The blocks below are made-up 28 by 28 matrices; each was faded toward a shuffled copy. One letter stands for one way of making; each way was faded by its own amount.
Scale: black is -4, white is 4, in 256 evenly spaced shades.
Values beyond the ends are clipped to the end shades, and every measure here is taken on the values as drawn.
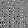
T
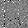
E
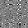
T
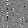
E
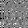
T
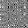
T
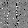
E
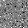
E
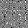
T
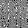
E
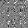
E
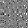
T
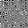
T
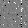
E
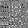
T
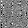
E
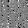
T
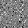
E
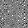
E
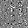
E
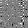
T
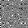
T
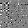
T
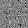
E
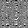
T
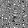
E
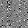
E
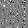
E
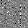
E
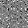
E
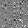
E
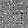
T
